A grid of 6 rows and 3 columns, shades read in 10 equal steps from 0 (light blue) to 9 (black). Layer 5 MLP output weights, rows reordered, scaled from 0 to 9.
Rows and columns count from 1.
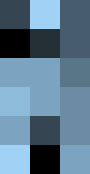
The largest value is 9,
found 2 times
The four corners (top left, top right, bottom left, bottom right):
6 5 0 2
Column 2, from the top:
0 7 2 2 6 9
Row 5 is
2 6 3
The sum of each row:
11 21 8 6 11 11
